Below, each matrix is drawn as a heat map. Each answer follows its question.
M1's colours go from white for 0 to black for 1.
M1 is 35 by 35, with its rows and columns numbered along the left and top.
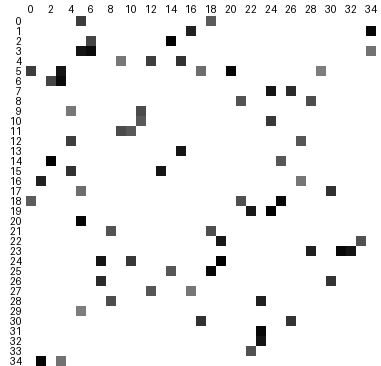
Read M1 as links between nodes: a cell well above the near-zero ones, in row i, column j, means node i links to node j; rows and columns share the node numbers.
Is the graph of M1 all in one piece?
yes
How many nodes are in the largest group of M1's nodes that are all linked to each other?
2
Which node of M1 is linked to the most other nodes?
node 5
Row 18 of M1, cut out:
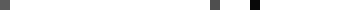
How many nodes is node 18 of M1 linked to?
3
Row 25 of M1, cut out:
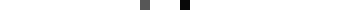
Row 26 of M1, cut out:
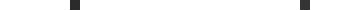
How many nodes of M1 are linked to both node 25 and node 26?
0
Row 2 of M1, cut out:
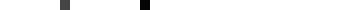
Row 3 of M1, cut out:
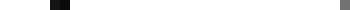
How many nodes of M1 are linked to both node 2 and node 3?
1
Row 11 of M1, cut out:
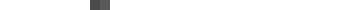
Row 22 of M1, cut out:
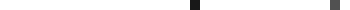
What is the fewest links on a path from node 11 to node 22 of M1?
4
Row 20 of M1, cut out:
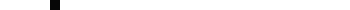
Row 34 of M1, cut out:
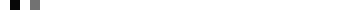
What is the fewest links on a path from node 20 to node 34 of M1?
3
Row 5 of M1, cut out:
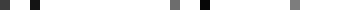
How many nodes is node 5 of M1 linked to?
5
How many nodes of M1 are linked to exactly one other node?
6
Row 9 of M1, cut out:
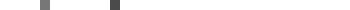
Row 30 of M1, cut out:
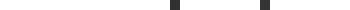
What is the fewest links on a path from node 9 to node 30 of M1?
6
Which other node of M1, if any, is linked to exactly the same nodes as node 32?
node 31
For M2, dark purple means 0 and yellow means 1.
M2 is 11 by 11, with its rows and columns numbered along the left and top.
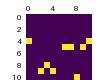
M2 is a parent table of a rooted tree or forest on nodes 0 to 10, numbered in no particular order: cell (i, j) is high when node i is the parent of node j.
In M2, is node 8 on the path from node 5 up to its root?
no
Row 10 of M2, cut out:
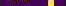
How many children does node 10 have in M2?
1
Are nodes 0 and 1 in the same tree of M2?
no
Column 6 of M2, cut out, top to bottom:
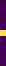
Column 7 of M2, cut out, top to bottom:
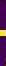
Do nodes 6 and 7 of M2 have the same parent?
yes
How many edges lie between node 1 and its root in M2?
0
